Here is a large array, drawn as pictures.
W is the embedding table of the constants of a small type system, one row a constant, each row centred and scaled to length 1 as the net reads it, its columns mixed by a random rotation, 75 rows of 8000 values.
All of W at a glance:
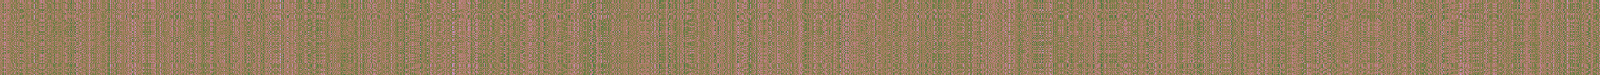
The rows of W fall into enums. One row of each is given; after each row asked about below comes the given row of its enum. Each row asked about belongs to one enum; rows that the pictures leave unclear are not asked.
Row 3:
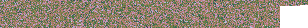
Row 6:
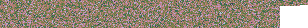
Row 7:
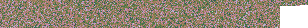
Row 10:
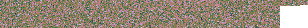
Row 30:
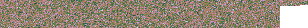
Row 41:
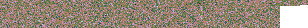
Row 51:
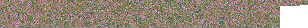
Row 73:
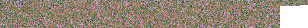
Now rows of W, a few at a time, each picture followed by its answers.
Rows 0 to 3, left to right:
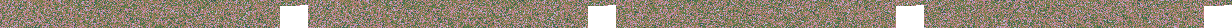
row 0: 7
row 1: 7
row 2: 30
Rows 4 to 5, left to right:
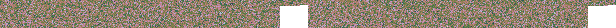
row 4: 6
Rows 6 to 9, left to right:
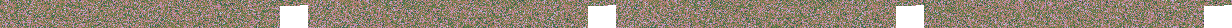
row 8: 7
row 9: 73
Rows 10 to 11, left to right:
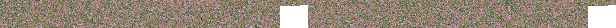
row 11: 41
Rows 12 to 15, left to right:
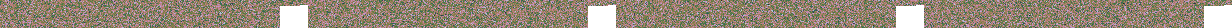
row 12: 6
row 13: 30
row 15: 41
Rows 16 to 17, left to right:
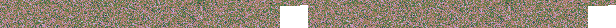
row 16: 41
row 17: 41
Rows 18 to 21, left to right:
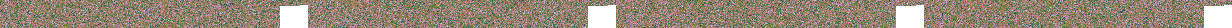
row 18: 6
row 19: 7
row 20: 30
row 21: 51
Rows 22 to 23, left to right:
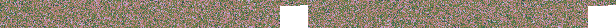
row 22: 73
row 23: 3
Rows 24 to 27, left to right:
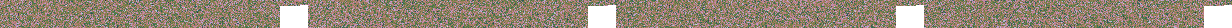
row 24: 51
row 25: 7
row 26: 10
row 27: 3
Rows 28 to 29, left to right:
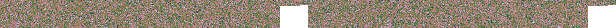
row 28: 51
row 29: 3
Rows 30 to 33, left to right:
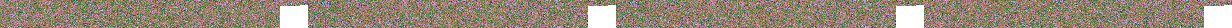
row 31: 73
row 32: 73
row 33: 51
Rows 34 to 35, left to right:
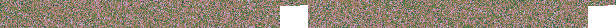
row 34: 73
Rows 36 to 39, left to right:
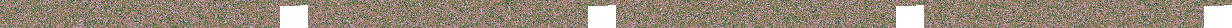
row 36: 3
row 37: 41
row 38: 51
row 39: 6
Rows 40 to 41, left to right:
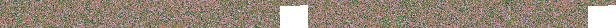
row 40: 10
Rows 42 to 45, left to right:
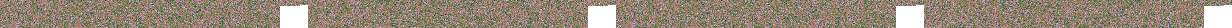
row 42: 51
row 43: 30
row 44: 51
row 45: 7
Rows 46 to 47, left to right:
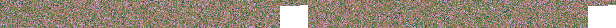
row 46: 73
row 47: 51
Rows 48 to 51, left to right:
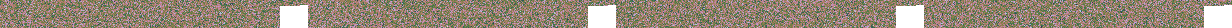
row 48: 6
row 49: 7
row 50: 10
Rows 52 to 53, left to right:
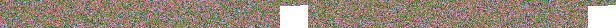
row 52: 10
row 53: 6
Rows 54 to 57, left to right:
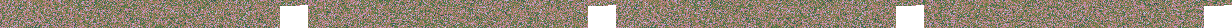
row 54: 7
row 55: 30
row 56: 7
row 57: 6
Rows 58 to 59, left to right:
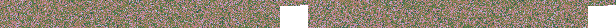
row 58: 51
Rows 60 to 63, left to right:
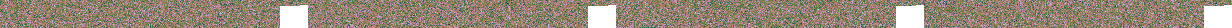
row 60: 6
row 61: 41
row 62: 7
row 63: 73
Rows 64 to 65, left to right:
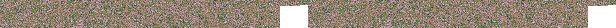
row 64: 3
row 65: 3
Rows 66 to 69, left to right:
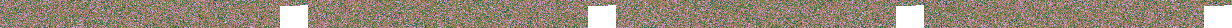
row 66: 3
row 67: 51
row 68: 7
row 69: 73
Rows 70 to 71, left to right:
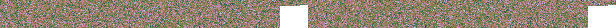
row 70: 6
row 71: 51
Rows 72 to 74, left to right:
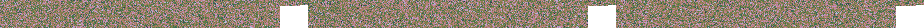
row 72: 3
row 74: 6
